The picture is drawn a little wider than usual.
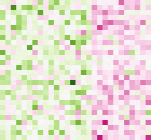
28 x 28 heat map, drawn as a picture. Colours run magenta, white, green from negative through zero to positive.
Average level on the scale: 50%. Seam: vertical, 60% of the way across, the left part higher. Histogram: bell-shaped.
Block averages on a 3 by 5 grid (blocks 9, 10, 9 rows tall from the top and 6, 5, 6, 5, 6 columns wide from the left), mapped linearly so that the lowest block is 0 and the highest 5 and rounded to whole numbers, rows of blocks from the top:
54501 | 54411 | 44401
